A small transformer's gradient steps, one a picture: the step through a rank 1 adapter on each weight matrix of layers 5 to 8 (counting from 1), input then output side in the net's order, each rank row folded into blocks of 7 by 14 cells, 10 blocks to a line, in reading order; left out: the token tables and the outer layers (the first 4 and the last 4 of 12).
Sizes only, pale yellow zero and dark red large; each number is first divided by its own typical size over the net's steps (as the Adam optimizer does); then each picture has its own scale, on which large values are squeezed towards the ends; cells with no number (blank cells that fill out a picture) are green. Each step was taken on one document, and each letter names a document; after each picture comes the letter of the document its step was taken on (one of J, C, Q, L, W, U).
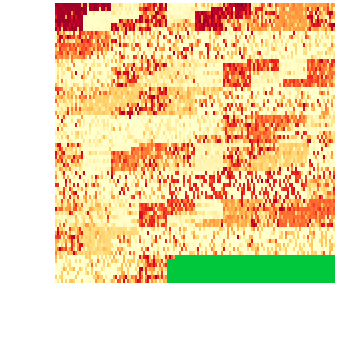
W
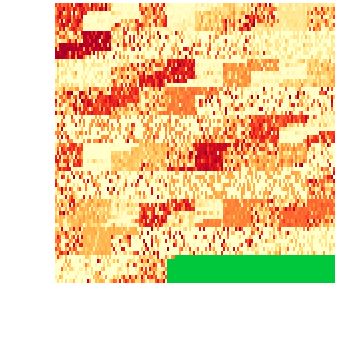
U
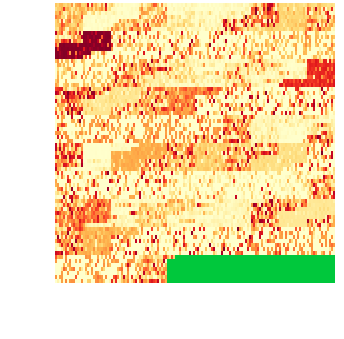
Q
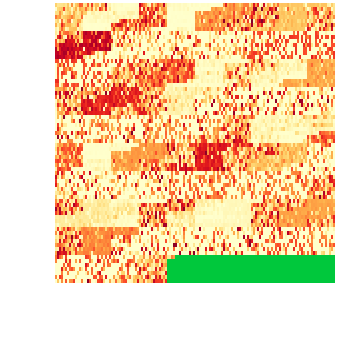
Q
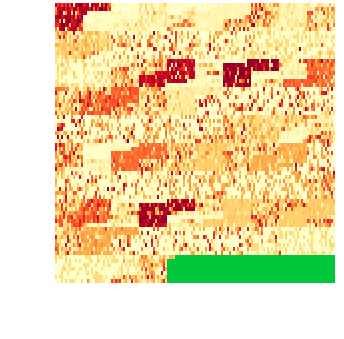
U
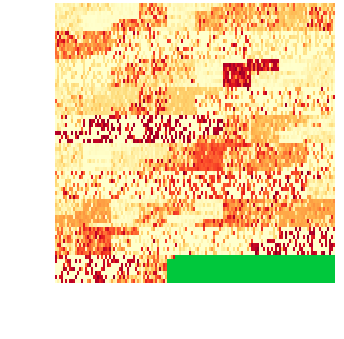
W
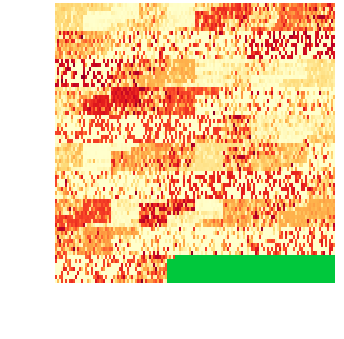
W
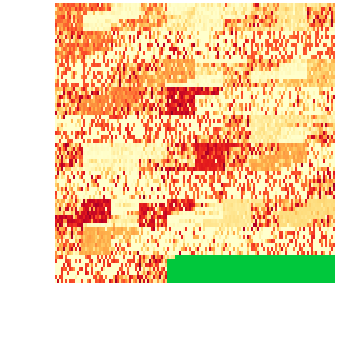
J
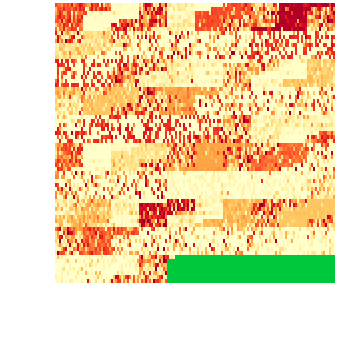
U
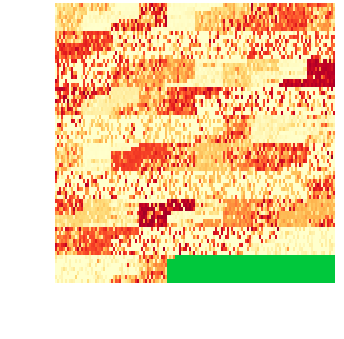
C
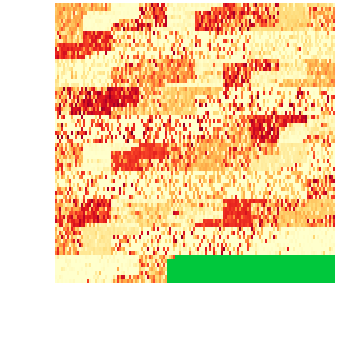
U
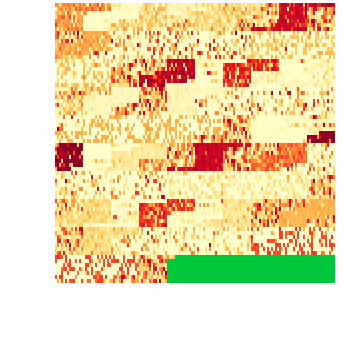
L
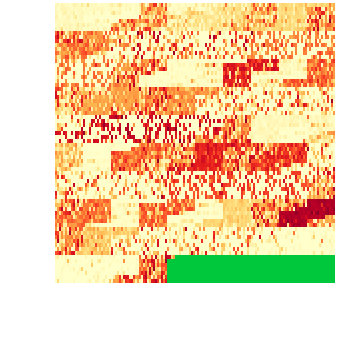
J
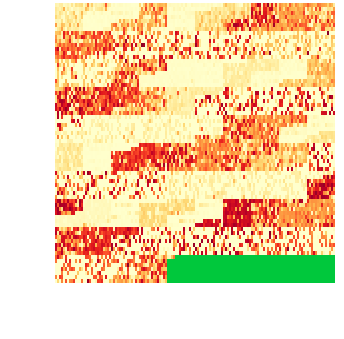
C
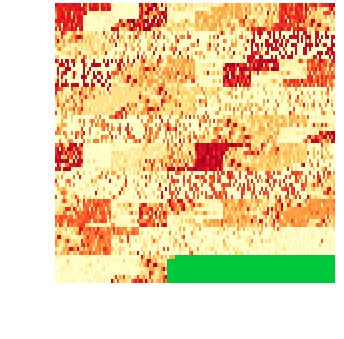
L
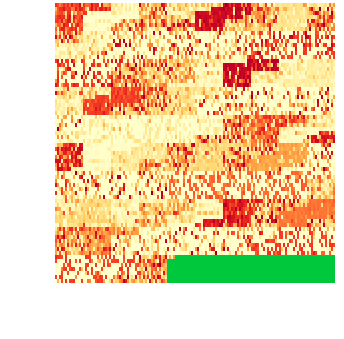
U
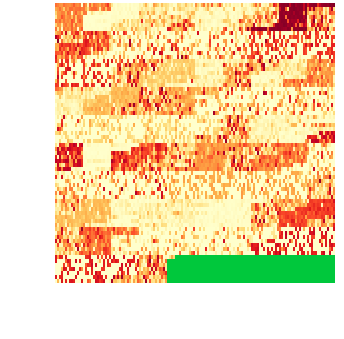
L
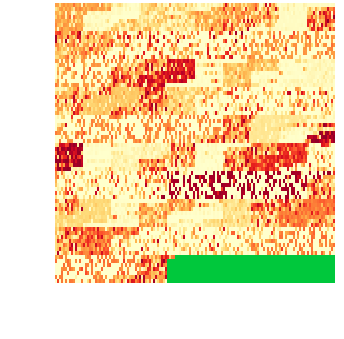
J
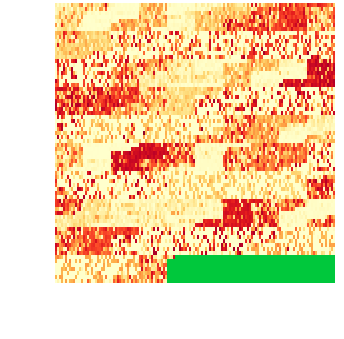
C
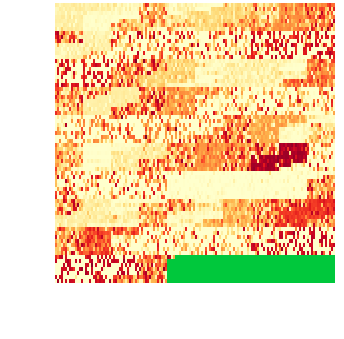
J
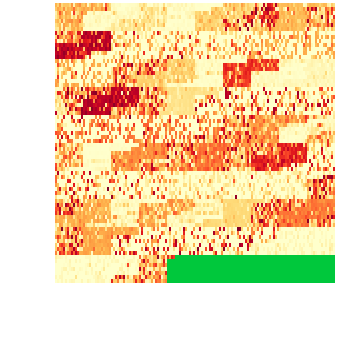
Q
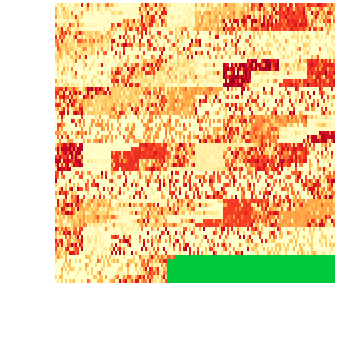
C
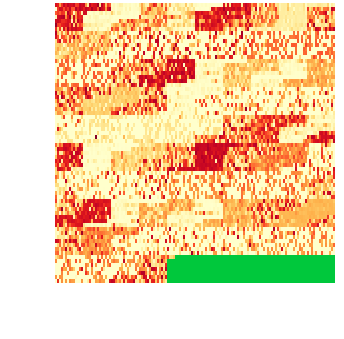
J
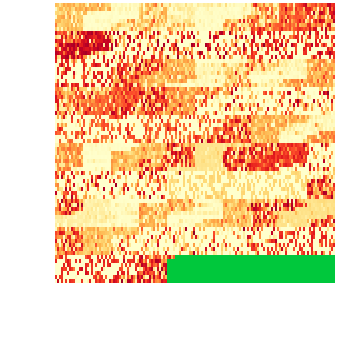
J
